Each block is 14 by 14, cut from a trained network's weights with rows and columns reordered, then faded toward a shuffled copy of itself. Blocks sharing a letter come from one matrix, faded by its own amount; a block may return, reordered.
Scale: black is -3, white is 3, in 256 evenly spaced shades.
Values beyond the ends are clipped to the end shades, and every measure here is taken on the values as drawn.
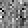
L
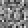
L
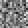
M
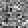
M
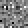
M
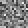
M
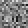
L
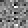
L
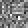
M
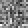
M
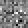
L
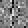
L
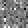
L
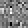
L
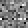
M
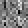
L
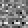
M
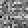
M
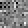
L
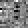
L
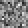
M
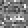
M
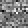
M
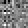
L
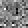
L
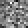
M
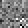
L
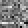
M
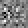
L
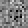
L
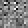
L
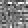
M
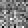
M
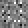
L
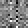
L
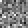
M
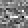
M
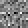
M
